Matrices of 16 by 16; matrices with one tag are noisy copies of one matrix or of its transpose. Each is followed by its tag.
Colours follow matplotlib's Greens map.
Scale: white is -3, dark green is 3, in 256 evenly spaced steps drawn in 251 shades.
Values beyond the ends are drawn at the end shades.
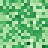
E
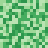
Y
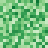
Y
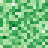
Y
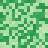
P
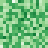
Y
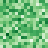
E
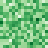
Y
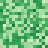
P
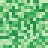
Y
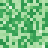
E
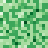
Y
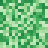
P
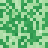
E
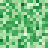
E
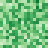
Y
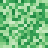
P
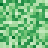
P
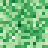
E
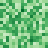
E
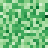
Y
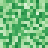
Y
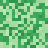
P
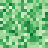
E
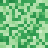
P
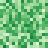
E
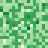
Y
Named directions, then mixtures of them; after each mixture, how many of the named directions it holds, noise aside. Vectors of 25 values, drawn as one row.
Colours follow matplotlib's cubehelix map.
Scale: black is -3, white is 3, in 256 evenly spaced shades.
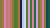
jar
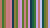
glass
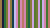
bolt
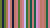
three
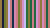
three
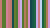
one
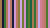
two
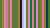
one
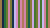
one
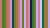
one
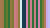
one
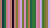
two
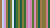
two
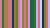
one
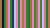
one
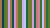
two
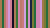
three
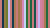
three
